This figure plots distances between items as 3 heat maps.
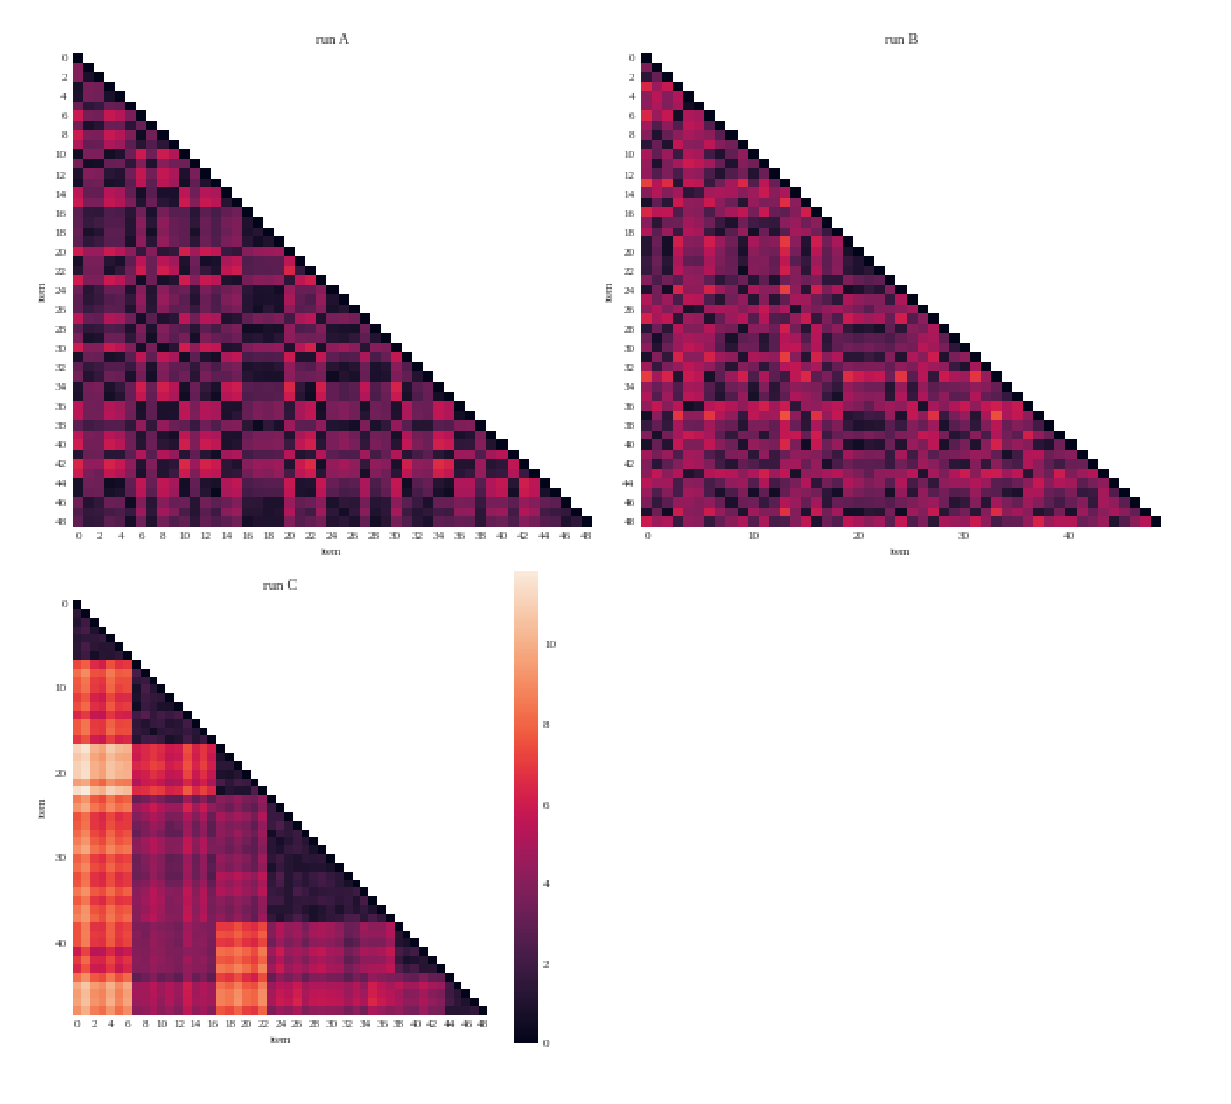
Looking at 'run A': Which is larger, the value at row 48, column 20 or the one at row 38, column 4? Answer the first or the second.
the first
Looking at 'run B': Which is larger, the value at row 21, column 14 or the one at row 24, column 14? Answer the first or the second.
the second
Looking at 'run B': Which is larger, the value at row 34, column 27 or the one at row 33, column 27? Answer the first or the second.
the first
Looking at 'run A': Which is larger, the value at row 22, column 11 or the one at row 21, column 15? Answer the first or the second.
the second
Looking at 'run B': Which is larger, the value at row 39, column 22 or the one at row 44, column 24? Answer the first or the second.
the second
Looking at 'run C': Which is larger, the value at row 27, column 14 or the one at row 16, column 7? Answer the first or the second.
the first
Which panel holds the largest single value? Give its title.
run C
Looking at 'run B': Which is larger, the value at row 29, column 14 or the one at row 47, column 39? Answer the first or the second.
the first
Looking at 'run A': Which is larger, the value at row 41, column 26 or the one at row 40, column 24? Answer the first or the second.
the second
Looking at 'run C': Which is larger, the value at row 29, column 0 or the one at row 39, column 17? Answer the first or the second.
the first
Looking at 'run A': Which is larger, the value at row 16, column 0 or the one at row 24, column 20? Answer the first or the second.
the second
